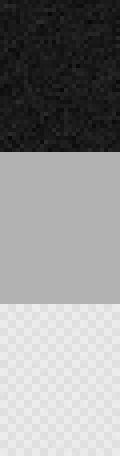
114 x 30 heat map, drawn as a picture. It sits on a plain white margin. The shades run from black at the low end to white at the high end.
It is made of 3 by 1 panels. Panel 1,1: very low, fine-grained, faint in contrast. Panel 2,1: high, flat. Panel 3,1: very high, checkered, faint in contrast.
